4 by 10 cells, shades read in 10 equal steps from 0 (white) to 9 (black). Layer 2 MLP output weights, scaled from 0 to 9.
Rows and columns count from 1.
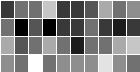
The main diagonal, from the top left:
7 9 5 5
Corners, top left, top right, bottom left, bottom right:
7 4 4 5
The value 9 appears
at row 2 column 2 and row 2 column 4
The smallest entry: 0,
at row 4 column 3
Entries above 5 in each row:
4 8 2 0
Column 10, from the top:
4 7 2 5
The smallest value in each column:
3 5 0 2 4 4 4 1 3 2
